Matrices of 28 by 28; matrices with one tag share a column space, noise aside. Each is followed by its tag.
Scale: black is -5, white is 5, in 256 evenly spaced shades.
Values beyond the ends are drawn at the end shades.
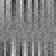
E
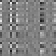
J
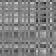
J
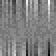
E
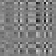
J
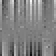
E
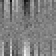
E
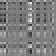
J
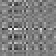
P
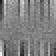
E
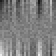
E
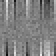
E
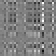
J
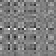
P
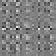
P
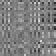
J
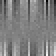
E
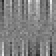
E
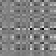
P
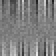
E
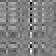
J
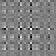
P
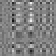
J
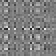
P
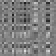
J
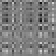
J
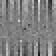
E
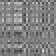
J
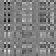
J
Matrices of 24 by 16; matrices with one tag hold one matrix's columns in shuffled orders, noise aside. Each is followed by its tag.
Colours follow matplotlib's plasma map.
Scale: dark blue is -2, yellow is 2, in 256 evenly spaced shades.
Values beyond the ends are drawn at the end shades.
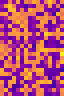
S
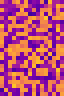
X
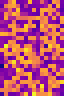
X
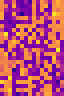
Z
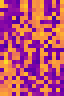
Z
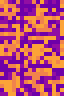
X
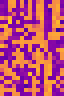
Z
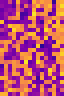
Z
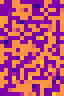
X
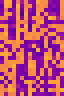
Z
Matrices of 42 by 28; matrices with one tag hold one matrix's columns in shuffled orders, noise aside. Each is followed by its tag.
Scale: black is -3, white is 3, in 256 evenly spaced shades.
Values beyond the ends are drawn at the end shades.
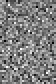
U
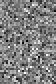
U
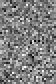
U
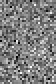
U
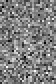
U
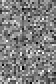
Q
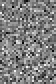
U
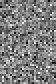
U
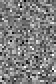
U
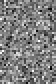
Q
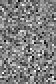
U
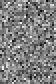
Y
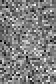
U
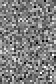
U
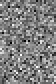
U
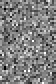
Q
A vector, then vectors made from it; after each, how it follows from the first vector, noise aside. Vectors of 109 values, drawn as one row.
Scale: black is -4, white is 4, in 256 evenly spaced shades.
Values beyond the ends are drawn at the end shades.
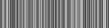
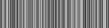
copied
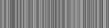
shrunk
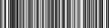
scaled up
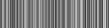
copied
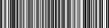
scaled up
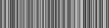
copied
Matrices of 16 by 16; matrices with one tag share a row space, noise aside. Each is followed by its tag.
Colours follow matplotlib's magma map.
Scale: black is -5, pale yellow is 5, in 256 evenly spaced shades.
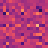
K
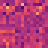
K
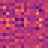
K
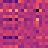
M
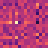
M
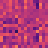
M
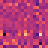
M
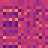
M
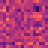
K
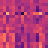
K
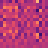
M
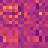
M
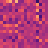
M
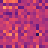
M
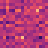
K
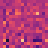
K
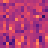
K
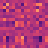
K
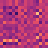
M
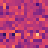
K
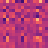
K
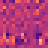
K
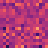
K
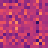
M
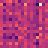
M
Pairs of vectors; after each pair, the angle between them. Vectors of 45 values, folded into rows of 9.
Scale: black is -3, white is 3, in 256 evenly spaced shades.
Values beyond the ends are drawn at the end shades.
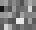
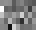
partly opposed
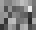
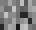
partly aligned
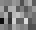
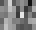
orthogonal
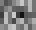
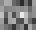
nearly opposite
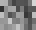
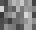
nearly opposite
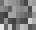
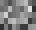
nearly opposite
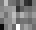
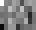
orthogonal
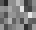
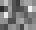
partly opposed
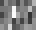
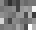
orthogonal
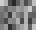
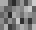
nearly parallel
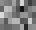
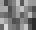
partly opposed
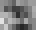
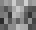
partly opposed
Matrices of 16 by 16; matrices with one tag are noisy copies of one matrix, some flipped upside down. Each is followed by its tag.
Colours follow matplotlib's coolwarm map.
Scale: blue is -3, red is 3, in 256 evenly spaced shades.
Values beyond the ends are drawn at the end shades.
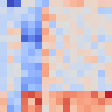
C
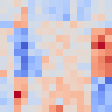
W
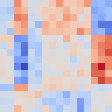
W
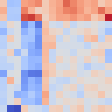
C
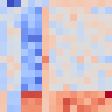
C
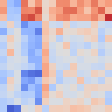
C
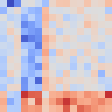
C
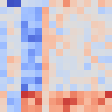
C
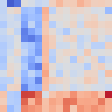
C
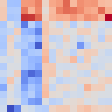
C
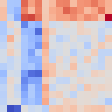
C
